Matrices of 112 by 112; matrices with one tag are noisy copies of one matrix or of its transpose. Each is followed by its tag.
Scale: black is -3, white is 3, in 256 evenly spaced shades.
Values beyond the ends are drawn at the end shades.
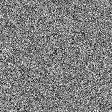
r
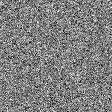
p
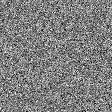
p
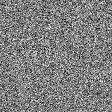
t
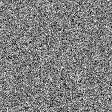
p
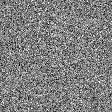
t
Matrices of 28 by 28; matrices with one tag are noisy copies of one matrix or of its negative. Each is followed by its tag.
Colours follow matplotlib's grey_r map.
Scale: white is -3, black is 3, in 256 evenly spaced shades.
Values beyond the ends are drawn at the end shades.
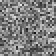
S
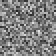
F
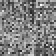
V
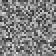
F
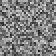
F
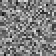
F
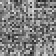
V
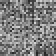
V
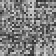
V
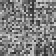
V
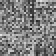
V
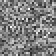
S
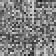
V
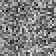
S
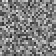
F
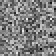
S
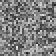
S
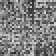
V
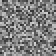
F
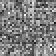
V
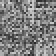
V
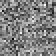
S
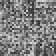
V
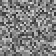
F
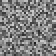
F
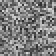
S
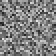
F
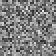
F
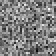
S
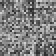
V
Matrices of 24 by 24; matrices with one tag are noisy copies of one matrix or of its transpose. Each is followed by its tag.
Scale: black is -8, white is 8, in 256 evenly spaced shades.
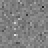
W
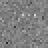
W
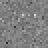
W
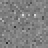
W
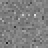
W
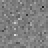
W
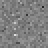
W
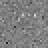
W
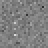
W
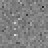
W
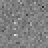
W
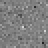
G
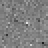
G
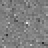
G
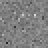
W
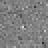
G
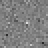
G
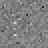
W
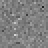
W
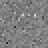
W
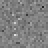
W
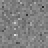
W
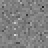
W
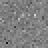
W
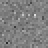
W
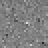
G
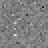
W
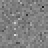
W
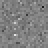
W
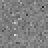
W
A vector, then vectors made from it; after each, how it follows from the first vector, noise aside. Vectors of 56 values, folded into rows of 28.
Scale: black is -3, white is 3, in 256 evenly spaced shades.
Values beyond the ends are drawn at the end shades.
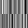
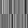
shrunk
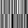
wrapped around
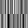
wrapped around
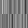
shrunk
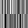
wrapped around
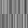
shrunk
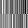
sign-scrambled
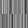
shrunk
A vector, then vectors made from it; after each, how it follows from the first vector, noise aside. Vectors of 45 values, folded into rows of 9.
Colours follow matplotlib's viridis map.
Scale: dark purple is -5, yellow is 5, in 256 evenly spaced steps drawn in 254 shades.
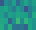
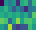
scaled up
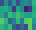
scaled up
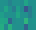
partly zeroed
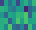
scaled up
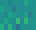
partly zeroed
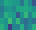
wrapped around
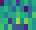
scaled up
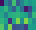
scaled up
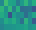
wrapped around
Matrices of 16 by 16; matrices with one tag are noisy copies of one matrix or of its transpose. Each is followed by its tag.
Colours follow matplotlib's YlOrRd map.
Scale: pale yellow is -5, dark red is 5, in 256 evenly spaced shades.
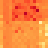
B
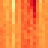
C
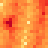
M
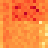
B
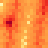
M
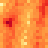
M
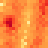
M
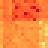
B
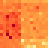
B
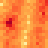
M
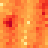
M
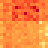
B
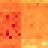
B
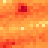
M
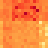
B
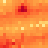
M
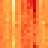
C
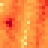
M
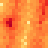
M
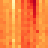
C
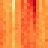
C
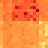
B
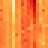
C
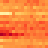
C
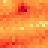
M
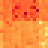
B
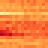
C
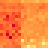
B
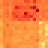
B
